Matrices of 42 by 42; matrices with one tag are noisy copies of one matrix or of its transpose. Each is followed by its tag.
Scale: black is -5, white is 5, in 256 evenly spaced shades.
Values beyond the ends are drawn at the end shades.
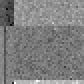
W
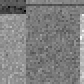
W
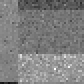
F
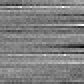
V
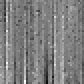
V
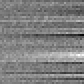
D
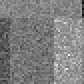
F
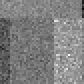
F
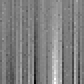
D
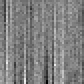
V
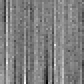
V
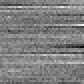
V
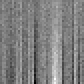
D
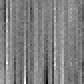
V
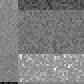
F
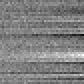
D
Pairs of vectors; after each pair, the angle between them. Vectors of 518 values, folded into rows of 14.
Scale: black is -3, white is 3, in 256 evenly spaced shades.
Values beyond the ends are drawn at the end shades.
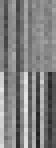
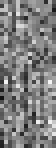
partly opposed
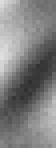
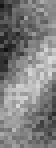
nearly opposite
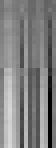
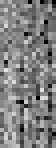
partly aligned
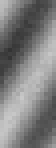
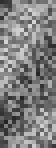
partly opposed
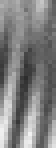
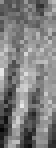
nearly opposite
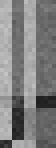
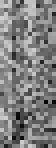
partly aligned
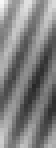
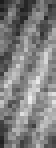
nearly opposite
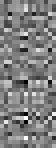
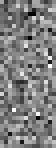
partly aligned
